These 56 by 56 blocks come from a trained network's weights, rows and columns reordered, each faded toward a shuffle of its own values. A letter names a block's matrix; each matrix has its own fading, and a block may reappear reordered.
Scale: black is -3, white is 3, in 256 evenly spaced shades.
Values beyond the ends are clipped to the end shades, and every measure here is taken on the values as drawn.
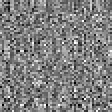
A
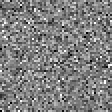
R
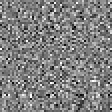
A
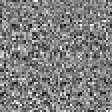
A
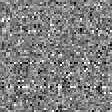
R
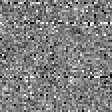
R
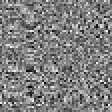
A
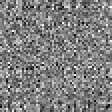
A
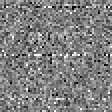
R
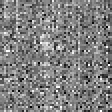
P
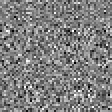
A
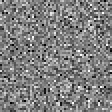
R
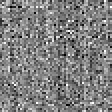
P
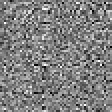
A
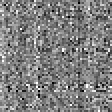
P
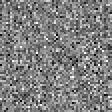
R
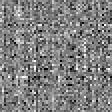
P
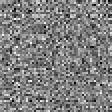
A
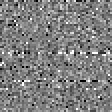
R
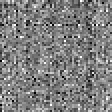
P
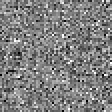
R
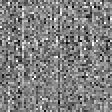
P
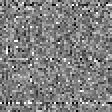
R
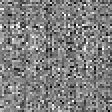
P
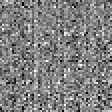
P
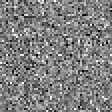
R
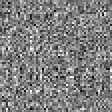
A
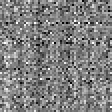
P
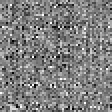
P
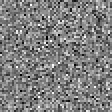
R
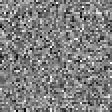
R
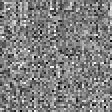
A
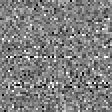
R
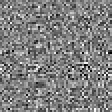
A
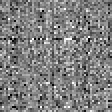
P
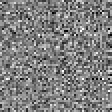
A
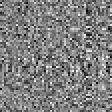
A
